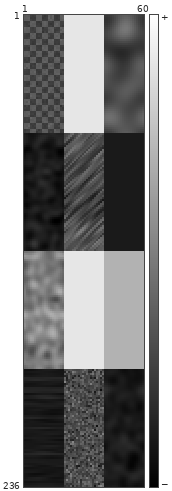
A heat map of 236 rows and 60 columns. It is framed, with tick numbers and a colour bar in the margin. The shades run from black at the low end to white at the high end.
The table splits into 4 rows of 3 panels. Panel 1,1: low, checkered. Panel 1,2: very high, flat. Panel 1,3: low, smooth. Panel 2,1: very low, blotchy, faint in contrast. Panel 2,2: low, slanting up to the right. Panel 2,3: very low, flat. Panel 3,1: middling, blotchy. Panel 3,2: very high, flat. Panel 3,3: high, flat. Panel 4,1: very low, streaked across, faint in contrast. Panel 4,2: low, fine-grained. Panel 4,3: very low, blotchy, faint in contrast.
